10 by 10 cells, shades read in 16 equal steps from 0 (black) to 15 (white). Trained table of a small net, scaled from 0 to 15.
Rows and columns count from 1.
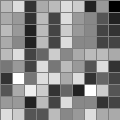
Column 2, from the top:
13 9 9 8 13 9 15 10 9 12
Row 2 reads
10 9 3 11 4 13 9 8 5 2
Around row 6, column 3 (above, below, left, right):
4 7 9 13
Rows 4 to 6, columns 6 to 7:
13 8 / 8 10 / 11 9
